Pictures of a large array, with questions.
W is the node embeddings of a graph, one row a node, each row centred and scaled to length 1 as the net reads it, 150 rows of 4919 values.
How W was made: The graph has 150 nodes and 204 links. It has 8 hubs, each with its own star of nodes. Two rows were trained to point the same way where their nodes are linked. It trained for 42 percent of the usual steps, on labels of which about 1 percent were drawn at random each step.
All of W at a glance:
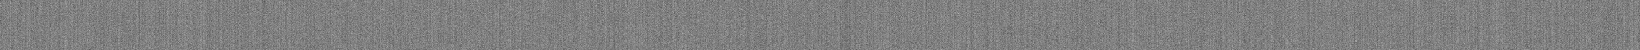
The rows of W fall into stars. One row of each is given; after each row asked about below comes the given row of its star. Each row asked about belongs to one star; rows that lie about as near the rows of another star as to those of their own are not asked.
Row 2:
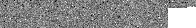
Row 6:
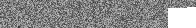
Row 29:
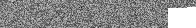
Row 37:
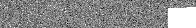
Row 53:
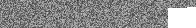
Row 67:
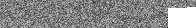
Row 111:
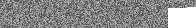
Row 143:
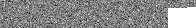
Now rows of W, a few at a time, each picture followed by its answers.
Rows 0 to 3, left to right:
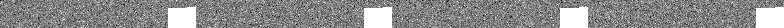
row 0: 111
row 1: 37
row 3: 29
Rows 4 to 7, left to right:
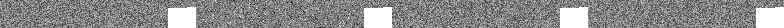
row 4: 37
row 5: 6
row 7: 67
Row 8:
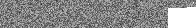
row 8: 111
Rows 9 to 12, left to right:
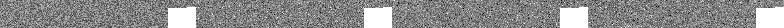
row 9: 2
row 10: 143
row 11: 2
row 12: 67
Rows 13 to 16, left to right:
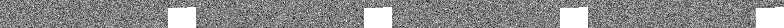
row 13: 37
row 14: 143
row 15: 111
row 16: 6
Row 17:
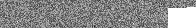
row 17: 2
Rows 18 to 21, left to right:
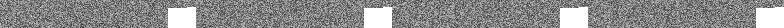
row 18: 2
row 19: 67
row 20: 6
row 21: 67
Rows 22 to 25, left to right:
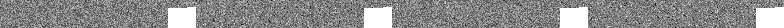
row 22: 111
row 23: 29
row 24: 2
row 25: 143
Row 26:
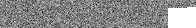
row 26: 53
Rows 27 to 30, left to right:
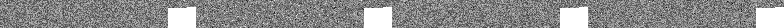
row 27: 2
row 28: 29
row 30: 67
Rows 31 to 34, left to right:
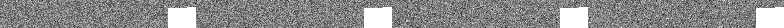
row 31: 53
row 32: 111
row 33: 53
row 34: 67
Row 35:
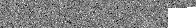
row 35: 6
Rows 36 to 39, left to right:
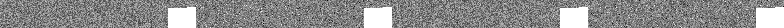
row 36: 37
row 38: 37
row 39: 67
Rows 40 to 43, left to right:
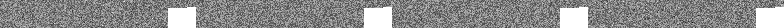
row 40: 6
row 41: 29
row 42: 53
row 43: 53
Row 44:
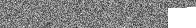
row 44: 111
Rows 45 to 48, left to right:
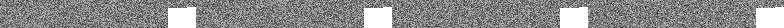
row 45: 6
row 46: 6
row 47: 37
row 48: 53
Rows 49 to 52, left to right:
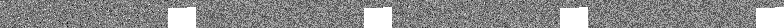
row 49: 37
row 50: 53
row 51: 53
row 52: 111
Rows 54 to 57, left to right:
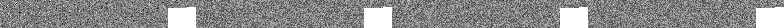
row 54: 37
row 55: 53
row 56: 6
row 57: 111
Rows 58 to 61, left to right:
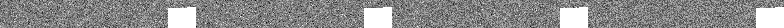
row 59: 6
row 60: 37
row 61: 37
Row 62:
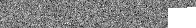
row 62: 29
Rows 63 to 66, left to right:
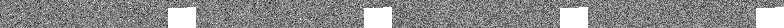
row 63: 37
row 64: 6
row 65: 53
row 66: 37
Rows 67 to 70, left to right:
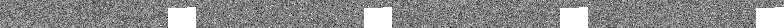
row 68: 111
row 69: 53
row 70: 53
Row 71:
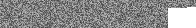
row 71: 143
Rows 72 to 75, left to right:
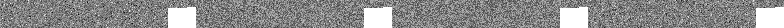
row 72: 143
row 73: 53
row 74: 67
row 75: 29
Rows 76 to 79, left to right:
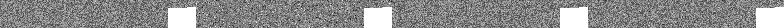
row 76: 111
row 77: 37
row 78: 29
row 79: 111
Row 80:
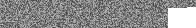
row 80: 6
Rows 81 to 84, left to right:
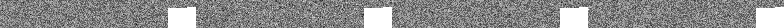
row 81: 67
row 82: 53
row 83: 6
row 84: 67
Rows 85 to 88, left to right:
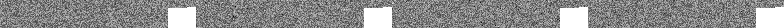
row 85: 111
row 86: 53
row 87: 37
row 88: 67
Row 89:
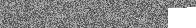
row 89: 53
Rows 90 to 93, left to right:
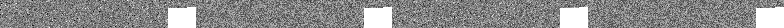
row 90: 2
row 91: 2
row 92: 29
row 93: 2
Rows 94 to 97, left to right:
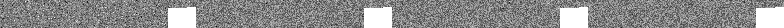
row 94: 143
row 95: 53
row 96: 111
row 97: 29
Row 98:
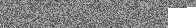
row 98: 2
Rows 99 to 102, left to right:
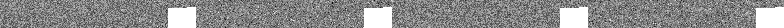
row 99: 143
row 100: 6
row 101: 6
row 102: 29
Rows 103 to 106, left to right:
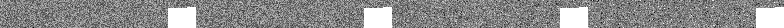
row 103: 53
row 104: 2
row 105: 53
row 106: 111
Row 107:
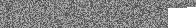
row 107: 6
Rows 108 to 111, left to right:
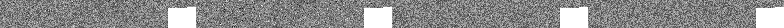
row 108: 67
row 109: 67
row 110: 143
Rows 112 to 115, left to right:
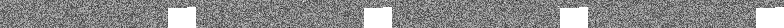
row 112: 6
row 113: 53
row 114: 53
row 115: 6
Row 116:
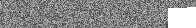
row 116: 37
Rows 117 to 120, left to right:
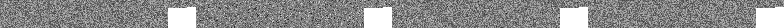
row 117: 67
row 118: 143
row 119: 2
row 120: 2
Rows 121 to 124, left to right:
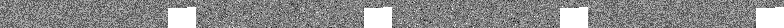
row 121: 6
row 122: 67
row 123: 6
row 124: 67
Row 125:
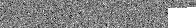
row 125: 143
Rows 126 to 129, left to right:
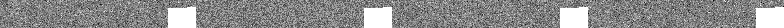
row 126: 29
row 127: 2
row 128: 53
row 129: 67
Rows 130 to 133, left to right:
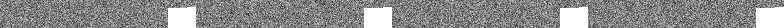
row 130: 29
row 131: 53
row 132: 29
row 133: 111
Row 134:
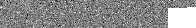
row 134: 2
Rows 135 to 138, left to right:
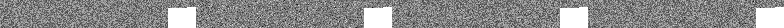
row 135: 143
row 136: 29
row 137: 2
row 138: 111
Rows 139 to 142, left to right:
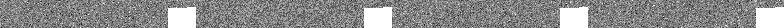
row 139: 143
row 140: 6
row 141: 29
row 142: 67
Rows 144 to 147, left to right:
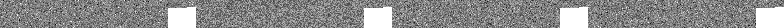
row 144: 111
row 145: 2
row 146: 29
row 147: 37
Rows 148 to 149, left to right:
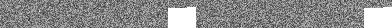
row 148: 67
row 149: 37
